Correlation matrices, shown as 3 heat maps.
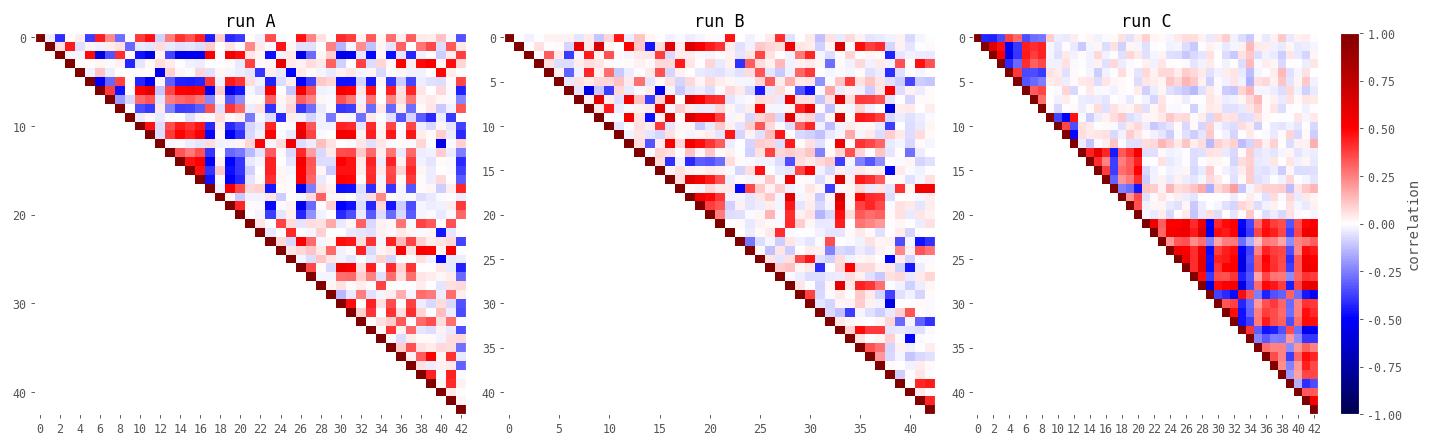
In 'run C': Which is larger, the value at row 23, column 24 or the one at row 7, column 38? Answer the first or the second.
the first
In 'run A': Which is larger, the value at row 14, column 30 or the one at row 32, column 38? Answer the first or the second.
the first
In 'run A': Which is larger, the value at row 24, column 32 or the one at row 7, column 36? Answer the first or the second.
the first
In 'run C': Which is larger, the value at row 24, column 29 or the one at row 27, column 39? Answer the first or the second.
the second
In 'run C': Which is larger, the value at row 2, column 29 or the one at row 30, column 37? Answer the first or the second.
the second
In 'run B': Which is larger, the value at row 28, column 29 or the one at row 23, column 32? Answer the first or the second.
the second
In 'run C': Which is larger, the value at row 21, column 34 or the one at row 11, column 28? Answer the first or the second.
the second
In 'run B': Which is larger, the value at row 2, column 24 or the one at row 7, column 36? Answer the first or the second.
the second
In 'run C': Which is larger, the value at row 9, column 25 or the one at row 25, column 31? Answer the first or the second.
the second
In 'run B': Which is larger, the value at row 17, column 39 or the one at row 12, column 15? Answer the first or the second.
the first
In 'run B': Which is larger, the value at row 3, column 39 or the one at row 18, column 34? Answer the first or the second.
the first
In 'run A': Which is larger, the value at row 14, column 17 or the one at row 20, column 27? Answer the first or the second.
the second
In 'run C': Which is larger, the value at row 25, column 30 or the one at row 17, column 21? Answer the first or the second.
the first
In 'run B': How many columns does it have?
43
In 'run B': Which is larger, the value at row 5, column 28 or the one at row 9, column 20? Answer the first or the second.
the second
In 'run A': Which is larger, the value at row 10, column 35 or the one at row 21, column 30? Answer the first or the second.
the first
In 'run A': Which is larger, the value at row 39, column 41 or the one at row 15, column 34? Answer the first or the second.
the first
